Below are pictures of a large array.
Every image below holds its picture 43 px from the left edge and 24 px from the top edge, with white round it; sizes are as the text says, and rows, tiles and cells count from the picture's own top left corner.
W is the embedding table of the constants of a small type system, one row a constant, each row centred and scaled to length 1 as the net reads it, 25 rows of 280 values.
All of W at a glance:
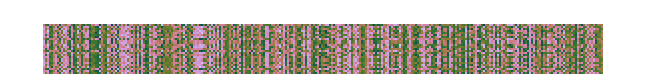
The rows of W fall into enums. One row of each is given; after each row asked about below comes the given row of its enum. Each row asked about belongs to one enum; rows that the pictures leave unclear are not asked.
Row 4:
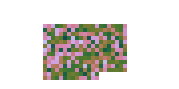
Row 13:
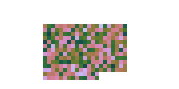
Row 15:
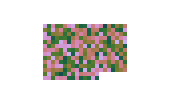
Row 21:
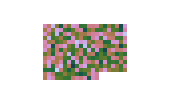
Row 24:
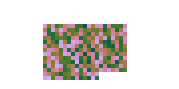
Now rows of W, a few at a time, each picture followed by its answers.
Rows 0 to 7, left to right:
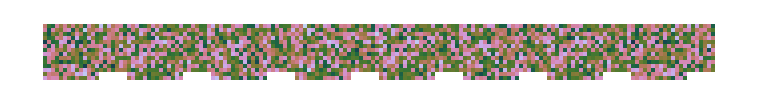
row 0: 13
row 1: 4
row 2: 24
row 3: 21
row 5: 15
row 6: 4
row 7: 13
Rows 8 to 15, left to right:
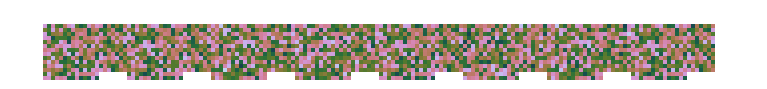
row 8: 15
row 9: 15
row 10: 21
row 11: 4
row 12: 15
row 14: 21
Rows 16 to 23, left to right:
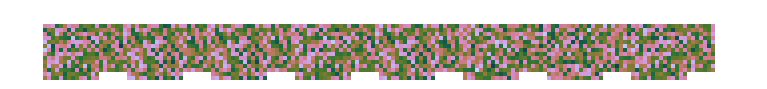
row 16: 4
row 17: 24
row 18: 24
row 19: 4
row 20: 24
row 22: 13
